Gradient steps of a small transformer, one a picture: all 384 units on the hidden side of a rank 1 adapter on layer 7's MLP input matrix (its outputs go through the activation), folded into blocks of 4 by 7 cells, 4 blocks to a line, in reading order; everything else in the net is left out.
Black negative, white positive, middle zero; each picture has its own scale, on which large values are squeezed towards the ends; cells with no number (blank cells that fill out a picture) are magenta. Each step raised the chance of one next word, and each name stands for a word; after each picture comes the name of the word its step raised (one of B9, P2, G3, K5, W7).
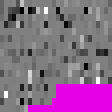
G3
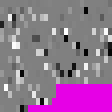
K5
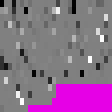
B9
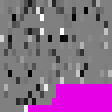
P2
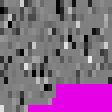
G3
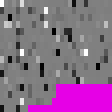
K5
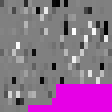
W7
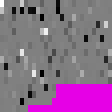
G3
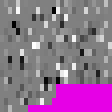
W7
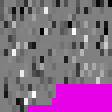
W7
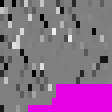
B9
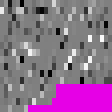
B9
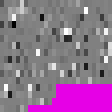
W7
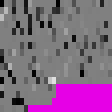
P2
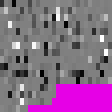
B9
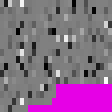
K5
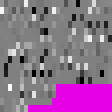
B9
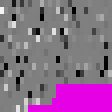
B9
